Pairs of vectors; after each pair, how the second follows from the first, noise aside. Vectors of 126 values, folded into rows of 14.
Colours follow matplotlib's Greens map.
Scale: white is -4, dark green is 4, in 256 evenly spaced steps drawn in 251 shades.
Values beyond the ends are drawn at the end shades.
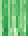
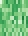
shuffled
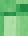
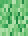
shuffled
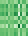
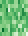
shuffled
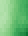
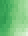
negated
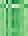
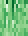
sign-scrambled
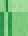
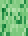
shuffled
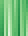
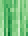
negated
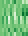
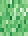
shuffled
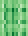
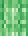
negated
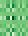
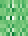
negated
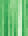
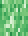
shuffled
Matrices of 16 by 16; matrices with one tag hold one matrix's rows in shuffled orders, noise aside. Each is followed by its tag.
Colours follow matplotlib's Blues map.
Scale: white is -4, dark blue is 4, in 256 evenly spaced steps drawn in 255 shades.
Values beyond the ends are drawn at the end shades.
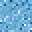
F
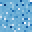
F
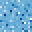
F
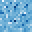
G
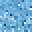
F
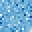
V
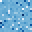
V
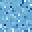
F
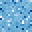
V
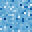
F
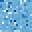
G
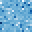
V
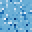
G
